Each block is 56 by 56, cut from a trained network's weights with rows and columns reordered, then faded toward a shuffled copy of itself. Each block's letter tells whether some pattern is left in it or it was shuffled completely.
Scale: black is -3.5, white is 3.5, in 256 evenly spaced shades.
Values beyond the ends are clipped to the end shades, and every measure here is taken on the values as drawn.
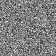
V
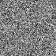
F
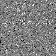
F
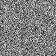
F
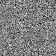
V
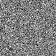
V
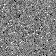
V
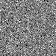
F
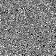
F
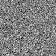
V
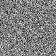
V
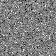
V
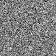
F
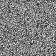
F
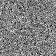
V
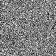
F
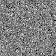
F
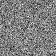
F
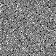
V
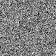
V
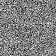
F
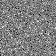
V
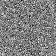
F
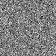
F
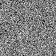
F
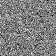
V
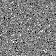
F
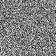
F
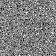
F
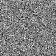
V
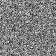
V
